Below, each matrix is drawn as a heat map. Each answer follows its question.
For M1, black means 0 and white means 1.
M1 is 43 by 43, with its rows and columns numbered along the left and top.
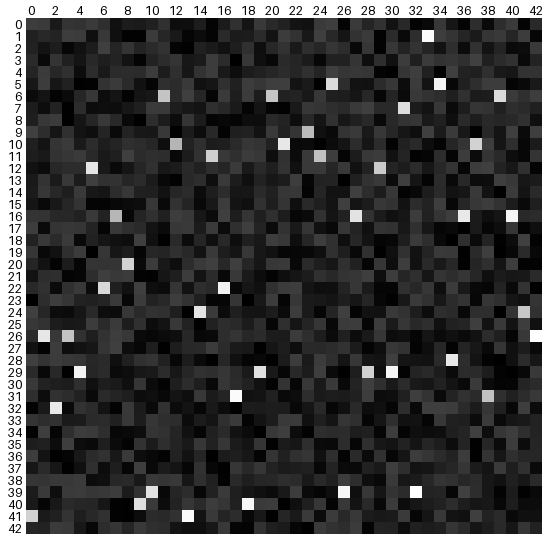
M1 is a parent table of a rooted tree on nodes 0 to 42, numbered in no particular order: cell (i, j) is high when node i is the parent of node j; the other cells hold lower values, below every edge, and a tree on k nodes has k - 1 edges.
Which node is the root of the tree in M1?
22
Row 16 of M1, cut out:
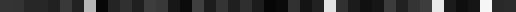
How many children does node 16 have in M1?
4
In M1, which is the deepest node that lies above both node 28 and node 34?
12
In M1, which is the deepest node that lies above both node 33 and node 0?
6
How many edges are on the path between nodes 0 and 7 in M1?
7
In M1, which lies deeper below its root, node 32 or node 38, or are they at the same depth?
node 38
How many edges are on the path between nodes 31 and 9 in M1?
4
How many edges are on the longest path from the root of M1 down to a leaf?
7
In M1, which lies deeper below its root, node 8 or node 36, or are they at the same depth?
node 8
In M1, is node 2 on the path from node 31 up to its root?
no
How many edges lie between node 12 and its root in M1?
4
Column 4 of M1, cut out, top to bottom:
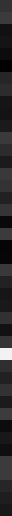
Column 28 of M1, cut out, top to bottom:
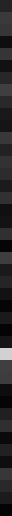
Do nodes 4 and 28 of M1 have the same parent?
yes
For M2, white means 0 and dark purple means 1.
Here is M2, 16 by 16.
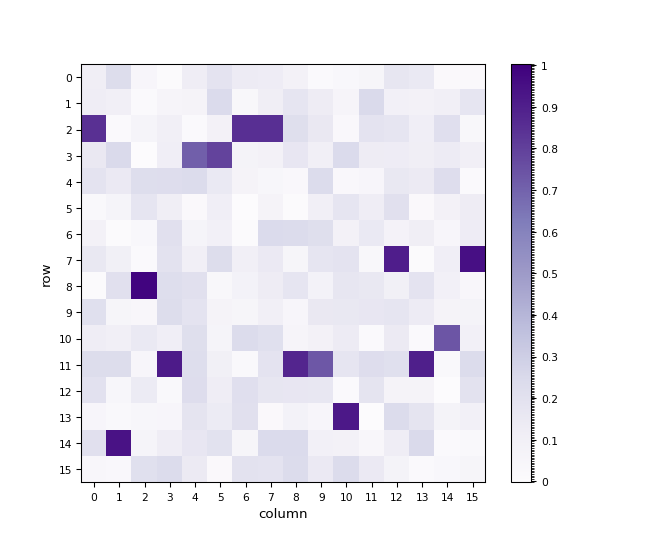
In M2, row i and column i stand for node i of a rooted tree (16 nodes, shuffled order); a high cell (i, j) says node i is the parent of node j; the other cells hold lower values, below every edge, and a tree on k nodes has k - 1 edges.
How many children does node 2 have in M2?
3
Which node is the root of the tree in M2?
11
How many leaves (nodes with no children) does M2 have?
8
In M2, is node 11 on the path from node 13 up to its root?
yes
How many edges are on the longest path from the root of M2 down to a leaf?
4
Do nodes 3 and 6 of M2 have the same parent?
no
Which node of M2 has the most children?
11
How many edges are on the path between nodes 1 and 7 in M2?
7
